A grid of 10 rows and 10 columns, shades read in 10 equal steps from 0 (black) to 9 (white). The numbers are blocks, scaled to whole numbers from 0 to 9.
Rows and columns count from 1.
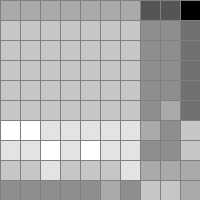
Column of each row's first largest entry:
1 1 1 1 1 1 1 3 3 8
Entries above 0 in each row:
9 10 10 10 10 10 10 10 10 10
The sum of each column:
70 70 71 69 70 70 70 52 52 46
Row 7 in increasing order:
5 6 7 8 8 8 8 8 9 9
